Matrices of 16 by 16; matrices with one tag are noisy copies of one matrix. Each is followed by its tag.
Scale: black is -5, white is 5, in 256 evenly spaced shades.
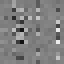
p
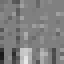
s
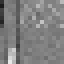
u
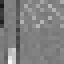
u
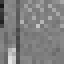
u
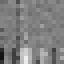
s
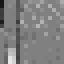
u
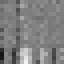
s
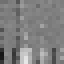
s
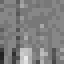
s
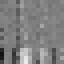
s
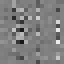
p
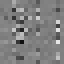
p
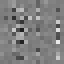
p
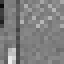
u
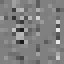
p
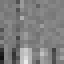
s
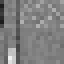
u
